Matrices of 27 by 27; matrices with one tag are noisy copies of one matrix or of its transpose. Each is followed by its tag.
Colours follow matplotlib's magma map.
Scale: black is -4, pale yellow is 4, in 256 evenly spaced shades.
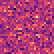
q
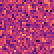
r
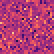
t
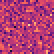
r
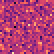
r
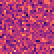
r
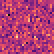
q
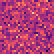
t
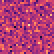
r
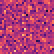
r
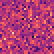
t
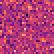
r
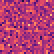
r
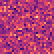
q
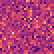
t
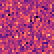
q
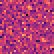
r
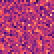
r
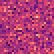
q
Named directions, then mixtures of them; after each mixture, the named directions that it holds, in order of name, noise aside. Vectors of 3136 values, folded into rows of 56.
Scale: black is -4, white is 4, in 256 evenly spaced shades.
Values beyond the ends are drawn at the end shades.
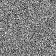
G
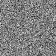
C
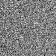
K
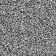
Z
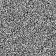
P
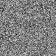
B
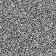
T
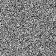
C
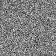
P, T, Z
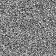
B, Z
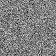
G, P, Z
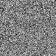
B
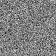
G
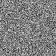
C, G, T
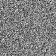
K, P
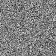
C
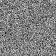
G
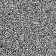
G, K, T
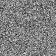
B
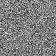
C, G, P
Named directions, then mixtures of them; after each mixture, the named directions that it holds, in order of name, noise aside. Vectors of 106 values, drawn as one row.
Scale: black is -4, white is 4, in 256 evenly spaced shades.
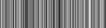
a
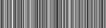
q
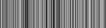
a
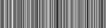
q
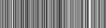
a, q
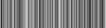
a, q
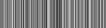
a, q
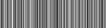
q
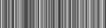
a, q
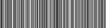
q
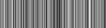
a, q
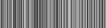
q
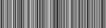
q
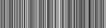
a, q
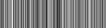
a, q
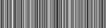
q
